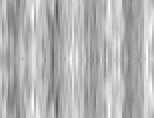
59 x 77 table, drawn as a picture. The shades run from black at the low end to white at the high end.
On average the colour sits 70% of the way up the scale. Streaks run downward. It is mirror symmetric from top to bottom. Upright stripes repeat 4 times across the table.
